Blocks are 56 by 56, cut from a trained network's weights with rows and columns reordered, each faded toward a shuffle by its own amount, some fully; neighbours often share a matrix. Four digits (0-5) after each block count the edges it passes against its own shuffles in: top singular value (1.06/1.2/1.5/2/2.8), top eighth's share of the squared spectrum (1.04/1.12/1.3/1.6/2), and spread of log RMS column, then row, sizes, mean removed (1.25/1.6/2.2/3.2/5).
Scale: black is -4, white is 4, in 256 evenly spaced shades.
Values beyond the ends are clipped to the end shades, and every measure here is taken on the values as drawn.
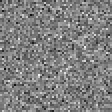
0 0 0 0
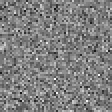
2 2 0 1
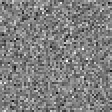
0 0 0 0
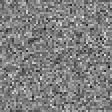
1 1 0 0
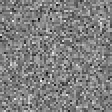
0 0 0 0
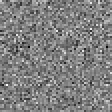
2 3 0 2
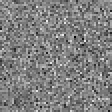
1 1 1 0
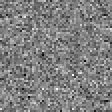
2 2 0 1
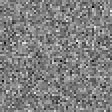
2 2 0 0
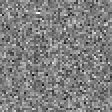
0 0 0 0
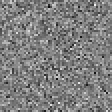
2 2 0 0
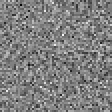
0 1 0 0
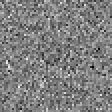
2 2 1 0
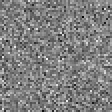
1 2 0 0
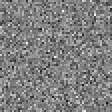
1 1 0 0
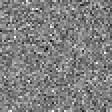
1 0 0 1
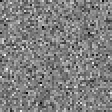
1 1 0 0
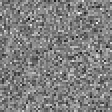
1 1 0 0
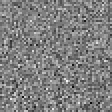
2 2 0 1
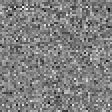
2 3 0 2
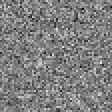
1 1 0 0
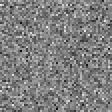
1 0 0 0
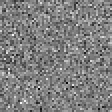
0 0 0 0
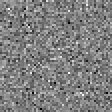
2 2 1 1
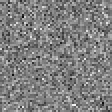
1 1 0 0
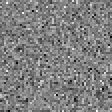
0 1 0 0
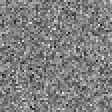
0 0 0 0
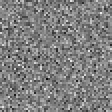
1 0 0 0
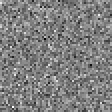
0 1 1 0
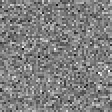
1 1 0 0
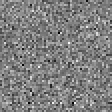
2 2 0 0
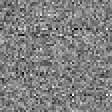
3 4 1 2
